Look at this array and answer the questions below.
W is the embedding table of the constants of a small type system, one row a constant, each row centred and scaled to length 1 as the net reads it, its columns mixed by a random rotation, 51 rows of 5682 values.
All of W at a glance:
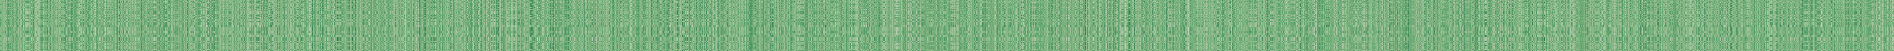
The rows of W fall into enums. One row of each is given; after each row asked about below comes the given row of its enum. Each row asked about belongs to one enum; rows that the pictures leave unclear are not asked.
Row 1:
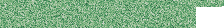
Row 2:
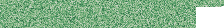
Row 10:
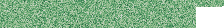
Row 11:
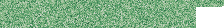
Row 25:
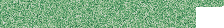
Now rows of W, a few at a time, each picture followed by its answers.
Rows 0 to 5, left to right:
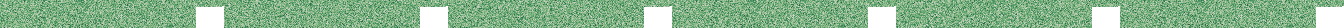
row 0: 10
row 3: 10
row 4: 11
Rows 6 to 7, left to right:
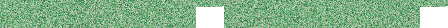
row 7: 2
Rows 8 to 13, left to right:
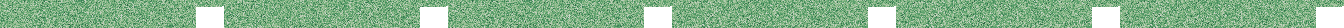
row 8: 10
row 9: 25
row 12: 11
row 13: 11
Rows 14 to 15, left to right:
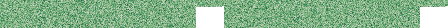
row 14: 10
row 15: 2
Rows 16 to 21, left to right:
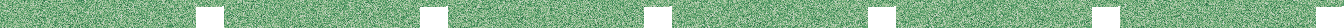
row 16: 10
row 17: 25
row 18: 2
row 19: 11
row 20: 11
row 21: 1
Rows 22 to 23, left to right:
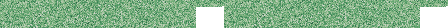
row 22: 11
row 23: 11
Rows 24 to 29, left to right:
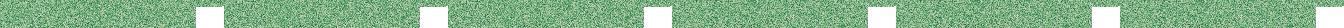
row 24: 11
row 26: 25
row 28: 10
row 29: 10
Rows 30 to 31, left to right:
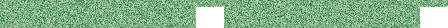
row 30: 10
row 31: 1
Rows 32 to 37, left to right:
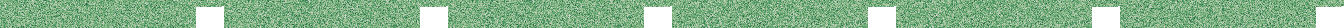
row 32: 1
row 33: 10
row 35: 11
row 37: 2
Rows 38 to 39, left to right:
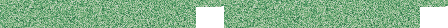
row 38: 2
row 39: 2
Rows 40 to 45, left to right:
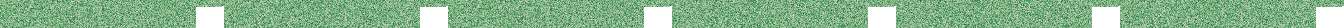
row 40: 2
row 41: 11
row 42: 2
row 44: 10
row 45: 11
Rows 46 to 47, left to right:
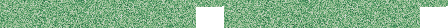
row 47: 10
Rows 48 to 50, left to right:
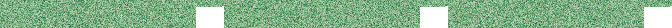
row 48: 10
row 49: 2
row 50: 11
